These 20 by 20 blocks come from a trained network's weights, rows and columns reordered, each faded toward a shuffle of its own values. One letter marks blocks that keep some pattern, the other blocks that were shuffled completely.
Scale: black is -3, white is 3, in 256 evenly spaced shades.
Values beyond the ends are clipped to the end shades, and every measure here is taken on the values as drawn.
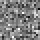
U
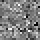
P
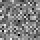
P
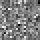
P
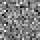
U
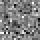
P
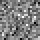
U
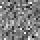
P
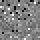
U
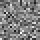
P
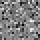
U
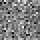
U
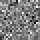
U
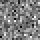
U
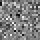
P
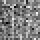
P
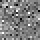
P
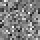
U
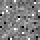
U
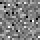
U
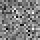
P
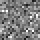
U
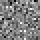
U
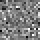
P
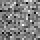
U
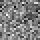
U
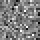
U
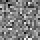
P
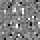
U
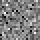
U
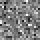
U
